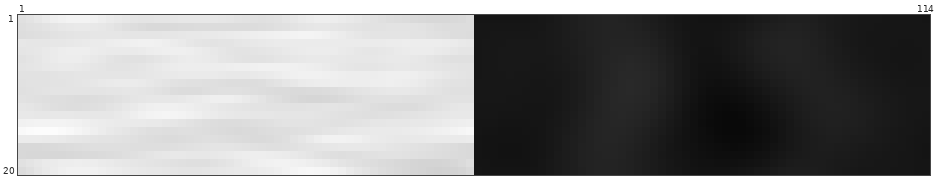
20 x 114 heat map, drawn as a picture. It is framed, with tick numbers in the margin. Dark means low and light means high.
The table splits into one row of 2 panels. Panel 1,1: very high, streaked across, faint in contrast. Panel 1,2: very low, smooth, faint in contrast.
